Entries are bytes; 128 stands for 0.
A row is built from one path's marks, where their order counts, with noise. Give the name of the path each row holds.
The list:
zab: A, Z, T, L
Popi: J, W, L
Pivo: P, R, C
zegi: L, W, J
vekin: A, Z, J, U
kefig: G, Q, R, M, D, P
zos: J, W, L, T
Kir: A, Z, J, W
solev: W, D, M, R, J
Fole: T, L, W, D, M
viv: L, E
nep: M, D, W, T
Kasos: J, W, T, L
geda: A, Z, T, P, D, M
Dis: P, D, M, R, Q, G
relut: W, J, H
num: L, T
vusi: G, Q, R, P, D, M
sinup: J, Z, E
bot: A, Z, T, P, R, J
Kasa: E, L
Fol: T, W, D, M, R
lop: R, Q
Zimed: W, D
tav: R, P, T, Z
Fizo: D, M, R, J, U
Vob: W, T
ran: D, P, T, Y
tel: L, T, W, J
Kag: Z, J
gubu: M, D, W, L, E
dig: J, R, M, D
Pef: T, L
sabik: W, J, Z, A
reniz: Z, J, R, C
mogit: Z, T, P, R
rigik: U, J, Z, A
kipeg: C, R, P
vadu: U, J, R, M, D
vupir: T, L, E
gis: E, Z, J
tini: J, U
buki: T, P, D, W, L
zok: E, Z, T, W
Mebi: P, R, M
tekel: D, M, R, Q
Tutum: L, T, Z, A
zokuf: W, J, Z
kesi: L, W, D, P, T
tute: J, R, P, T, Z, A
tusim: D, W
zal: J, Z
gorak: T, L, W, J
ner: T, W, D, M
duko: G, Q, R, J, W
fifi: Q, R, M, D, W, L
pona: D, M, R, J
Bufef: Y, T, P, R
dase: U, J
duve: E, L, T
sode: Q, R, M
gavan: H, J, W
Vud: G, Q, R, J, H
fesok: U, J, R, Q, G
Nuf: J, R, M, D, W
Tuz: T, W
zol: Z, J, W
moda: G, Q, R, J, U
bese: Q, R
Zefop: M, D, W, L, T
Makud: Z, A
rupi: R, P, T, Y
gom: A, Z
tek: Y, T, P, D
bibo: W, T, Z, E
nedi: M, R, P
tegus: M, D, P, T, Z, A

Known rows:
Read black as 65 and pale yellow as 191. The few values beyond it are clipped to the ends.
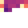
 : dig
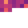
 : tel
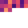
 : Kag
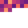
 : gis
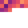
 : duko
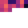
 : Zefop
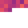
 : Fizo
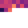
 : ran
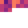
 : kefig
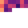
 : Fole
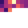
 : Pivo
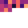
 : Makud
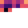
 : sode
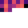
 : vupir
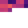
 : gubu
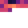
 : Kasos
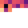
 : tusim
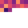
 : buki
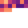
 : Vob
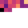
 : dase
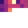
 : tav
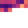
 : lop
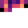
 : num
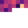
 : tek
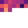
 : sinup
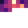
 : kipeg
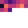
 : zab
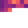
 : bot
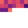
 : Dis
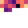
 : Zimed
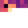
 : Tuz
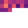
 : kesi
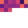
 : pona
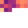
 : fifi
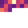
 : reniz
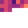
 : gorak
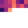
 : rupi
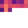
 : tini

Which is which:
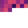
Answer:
Tutum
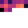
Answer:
viv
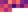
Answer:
tegus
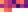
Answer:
nep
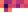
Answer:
Nuf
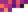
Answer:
sabik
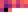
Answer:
vusi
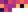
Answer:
rigik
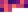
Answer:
zos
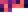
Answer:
duve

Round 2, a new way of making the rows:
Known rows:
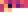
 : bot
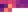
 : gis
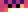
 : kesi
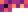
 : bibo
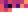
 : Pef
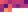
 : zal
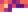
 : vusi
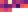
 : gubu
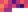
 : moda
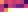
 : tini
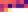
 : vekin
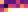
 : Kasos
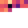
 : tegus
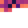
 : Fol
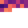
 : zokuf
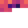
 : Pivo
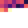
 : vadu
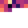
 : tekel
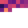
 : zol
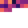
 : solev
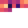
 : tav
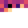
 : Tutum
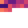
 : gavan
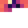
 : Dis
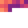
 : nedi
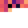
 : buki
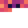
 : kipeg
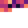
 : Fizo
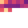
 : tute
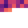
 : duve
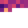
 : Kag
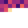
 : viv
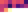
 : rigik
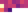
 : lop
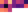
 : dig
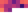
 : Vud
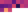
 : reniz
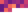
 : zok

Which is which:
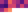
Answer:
Kasa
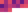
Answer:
Zimed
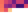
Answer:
fesok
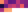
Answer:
sabik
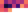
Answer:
gorak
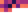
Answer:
ner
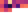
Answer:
Zefop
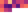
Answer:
nep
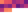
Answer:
Kir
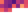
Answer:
Tuz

